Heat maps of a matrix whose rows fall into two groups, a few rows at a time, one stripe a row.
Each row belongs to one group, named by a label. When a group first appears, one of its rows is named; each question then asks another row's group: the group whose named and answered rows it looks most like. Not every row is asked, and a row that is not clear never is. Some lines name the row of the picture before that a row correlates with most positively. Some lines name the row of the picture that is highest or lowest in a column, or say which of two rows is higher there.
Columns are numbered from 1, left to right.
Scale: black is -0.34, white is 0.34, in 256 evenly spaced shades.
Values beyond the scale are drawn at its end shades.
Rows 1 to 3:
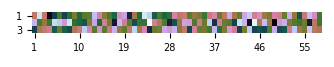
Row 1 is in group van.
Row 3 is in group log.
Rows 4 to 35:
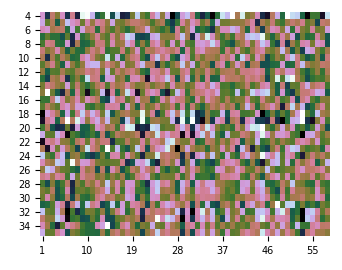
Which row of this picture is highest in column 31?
19
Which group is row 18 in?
log
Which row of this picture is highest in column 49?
32
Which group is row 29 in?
van
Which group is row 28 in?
van
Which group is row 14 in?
van
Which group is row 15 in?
van
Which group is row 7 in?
van
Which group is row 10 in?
van
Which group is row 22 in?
log
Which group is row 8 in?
van
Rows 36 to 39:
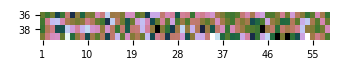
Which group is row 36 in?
van
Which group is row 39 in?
van
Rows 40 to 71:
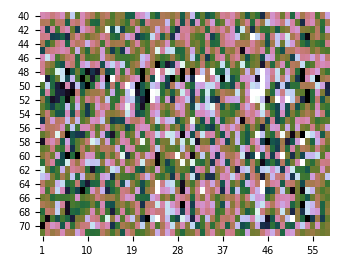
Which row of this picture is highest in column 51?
69
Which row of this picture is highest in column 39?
63
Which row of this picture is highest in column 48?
52
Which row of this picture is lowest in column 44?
49
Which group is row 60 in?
log
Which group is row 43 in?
van
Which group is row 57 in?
log
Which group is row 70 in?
log
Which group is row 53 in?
van
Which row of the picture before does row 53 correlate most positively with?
36
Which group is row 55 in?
log
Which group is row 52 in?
van
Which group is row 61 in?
log
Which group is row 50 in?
van
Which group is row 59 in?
van
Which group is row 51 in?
van
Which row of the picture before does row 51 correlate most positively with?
36
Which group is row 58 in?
log
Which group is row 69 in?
van
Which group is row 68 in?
log
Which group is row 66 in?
van
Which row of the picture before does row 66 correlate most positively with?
36
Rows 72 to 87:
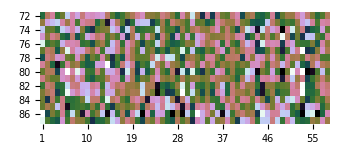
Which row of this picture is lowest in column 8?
75
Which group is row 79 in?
van
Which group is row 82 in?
log
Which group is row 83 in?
log
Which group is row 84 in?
van
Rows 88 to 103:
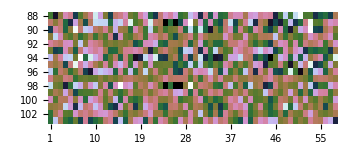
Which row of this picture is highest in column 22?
94
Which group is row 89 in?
log
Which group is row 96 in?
log
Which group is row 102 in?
log
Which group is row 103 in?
van
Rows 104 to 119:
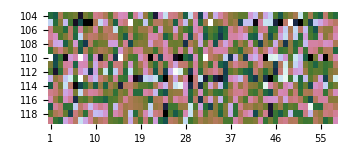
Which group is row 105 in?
log
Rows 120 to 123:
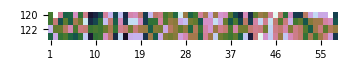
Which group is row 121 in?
van
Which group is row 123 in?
van
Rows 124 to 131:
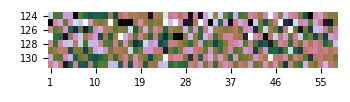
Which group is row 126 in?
log
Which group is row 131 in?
van
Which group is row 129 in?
log
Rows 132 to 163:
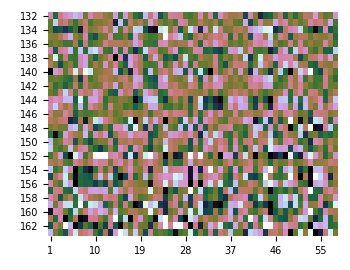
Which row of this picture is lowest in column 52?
149
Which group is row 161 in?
van
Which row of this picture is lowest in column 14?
138
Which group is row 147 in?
log
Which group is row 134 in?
van
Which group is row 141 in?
van
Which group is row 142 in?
van
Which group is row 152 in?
log
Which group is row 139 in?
van
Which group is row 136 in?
van
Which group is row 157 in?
log
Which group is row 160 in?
log
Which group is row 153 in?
log
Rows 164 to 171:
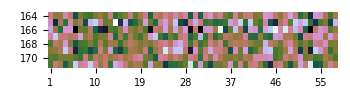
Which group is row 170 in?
van
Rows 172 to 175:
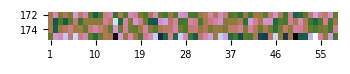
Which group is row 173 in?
van
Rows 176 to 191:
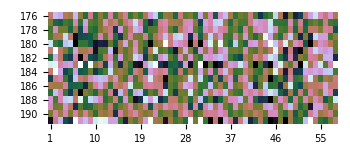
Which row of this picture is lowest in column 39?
182
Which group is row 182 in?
van
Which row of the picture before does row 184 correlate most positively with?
172
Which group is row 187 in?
van
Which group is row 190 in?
van
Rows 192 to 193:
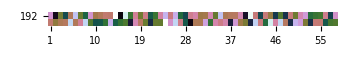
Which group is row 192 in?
van
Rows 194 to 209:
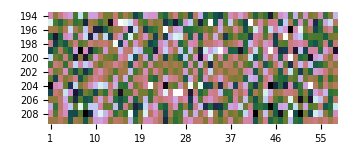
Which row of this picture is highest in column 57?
195
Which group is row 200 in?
log
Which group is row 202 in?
log
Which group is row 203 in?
van
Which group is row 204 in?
log
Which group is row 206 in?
log
